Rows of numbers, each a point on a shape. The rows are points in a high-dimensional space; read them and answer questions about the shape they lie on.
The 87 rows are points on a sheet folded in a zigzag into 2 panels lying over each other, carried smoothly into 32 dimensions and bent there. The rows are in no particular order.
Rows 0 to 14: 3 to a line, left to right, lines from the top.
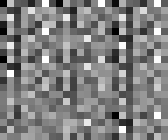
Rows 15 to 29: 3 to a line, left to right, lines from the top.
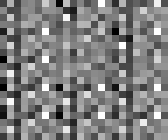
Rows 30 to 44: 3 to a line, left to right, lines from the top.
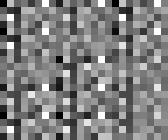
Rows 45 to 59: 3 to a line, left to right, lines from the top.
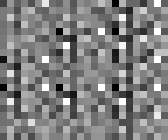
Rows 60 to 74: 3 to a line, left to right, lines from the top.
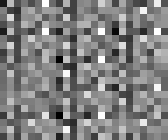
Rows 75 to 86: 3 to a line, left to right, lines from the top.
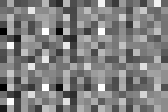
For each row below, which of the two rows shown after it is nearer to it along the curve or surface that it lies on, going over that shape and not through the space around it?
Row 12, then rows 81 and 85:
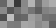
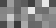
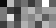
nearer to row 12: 85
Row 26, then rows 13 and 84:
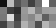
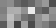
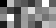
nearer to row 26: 84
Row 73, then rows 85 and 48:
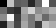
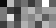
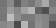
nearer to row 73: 85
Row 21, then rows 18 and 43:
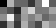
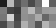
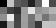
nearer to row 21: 43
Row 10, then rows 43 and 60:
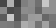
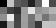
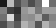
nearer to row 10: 60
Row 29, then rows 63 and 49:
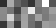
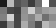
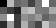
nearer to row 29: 49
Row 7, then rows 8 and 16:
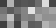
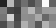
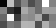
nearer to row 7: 8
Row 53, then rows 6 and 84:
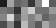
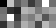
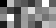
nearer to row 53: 84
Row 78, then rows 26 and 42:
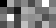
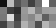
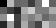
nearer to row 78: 42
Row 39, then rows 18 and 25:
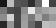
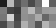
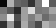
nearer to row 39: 18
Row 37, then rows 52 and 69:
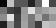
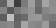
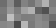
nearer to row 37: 52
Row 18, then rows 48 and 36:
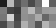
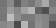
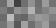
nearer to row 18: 36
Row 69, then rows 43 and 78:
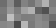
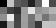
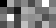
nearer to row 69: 78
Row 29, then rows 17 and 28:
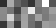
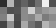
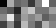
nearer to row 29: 28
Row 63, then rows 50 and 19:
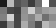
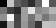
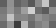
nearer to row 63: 50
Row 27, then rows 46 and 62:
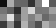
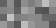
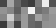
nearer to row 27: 62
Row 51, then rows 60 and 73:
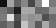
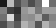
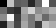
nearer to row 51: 73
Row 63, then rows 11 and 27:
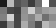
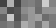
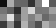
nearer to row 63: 11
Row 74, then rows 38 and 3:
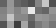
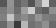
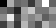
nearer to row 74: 38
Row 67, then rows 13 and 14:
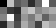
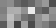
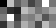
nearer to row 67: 14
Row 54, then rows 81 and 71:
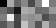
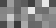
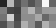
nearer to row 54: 81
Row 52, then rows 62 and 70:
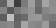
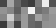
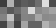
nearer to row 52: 70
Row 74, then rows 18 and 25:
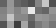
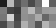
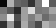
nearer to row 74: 25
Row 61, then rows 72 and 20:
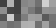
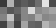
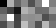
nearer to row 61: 72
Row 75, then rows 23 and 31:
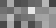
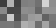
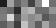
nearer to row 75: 23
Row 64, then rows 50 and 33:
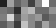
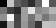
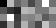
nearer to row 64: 33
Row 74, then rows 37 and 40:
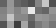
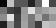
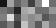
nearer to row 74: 40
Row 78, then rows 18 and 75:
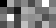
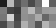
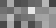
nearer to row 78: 18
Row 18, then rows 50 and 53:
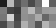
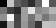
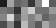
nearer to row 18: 50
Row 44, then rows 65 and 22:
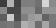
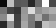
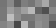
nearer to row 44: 65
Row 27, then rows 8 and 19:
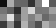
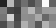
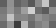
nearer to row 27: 19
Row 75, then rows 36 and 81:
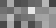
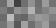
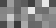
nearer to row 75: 36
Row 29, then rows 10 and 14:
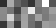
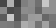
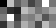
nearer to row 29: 14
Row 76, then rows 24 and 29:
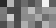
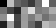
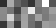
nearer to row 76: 24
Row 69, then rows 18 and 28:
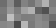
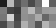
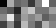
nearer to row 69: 28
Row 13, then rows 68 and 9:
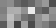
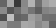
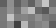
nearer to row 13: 9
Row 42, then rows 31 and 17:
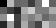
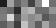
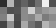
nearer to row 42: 31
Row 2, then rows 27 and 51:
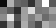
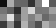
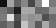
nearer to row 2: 27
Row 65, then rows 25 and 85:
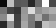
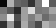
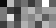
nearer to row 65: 85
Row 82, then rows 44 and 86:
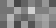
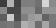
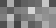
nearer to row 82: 86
